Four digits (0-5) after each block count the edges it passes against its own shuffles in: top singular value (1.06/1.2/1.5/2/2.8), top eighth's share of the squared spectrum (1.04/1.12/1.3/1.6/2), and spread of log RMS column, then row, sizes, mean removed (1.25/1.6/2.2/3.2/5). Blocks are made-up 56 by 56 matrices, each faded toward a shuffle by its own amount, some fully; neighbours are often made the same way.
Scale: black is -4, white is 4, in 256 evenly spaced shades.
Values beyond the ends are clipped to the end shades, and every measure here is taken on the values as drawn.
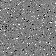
0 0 0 0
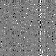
4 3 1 0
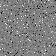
0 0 0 0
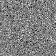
0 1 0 0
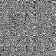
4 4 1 2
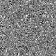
3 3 1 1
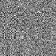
4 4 2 2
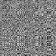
4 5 3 3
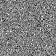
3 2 0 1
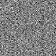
3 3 1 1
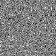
3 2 1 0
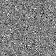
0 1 0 0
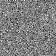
2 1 0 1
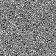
2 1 0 0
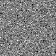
2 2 1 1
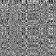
4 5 3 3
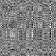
4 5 3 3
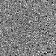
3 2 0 0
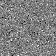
2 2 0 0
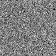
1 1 0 0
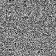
3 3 1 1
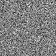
0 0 0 0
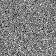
0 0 0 0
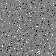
0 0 0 0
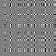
5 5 4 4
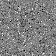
0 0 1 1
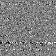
2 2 0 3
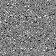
0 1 0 1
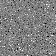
0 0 0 0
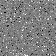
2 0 0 0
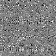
3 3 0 2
